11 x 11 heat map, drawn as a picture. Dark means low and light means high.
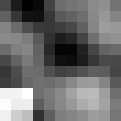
Odd rows or columns: none. Ninth with the highest average: bottom left. Odd patch: higher, in the bottom left. Roughest part: bottom left. Stripes: none.
